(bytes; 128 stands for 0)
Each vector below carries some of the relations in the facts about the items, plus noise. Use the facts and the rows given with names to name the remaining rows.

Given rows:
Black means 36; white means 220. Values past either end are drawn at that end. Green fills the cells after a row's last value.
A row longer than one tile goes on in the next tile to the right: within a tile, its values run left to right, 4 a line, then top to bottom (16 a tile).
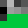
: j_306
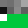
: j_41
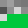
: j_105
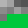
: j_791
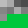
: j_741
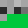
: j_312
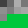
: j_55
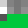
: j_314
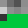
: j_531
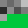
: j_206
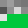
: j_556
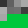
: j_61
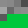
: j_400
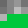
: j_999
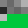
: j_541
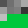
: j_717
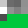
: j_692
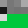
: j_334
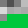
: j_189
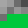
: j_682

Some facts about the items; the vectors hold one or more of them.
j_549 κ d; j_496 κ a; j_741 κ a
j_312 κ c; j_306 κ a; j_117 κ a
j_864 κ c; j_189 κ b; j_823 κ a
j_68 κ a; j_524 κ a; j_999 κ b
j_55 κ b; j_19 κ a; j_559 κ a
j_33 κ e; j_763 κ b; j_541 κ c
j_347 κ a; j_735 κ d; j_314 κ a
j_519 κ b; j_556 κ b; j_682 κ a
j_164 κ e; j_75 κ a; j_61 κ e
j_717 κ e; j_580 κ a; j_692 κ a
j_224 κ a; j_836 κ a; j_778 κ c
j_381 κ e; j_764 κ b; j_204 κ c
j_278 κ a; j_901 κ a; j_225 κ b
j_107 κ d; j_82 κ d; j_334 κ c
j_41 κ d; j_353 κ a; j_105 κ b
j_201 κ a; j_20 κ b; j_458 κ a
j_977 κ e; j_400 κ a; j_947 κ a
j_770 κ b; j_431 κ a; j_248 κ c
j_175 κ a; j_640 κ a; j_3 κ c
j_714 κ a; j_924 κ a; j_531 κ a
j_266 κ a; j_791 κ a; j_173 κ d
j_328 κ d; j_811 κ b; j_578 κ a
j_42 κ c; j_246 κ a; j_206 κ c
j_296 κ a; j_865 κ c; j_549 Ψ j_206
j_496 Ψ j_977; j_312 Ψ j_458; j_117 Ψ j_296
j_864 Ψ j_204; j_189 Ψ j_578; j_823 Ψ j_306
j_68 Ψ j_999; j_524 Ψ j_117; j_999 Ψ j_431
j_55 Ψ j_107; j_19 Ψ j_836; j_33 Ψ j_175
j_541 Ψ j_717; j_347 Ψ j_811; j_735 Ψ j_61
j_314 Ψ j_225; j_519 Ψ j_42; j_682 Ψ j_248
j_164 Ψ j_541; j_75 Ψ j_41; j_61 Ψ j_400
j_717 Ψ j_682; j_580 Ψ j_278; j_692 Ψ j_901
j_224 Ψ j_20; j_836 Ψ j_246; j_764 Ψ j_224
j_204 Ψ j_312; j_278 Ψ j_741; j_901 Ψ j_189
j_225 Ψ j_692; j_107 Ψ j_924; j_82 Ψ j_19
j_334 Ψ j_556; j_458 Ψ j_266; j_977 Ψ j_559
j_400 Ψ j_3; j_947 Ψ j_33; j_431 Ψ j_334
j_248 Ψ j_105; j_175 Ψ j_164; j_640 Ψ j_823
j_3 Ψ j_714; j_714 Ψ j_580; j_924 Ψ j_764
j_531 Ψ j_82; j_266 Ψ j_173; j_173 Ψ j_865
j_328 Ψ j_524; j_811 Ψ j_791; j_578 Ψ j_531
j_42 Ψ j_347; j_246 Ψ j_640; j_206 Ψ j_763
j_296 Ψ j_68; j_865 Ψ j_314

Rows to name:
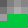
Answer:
j_770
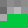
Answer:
j_763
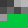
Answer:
j_328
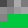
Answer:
j_519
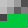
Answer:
j_458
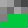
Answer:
j_559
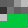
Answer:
j_107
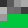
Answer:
j_33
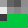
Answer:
j_578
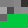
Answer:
j_75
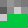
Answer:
j_20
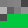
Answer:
j_496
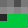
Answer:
j_19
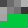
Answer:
j_381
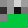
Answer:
j_864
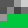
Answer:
j_549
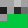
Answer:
j_204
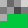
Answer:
j_865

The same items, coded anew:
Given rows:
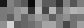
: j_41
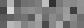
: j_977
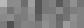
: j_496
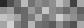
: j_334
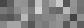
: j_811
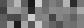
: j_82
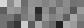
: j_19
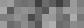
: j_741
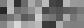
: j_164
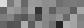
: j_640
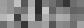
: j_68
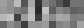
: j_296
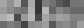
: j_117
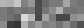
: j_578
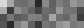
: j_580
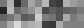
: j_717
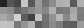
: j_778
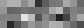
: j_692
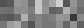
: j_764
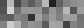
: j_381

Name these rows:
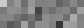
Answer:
j_823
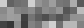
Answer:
j_266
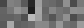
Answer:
j_735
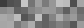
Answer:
j_206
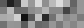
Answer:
j_312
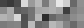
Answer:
j_865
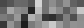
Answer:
j_173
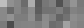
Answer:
j_947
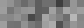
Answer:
j_306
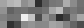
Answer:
j_901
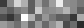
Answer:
j_189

